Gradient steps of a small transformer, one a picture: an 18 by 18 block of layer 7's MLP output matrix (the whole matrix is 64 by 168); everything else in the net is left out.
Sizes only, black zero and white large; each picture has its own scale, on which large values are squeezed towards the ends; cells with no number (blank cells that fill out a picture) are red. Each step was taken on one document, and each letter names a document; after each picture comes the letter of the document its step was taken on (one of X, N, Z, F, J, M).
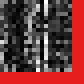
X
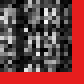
X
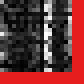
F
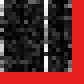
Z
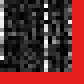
Z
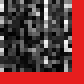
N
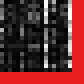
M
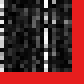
Z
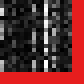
N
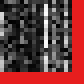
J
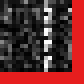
F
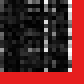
M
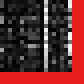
M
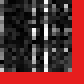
N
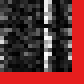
F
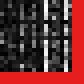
J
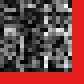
J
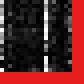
Z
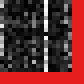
Z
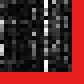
N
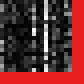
N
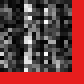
X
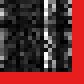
F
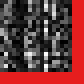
X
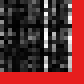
M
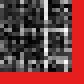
J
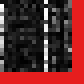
Z
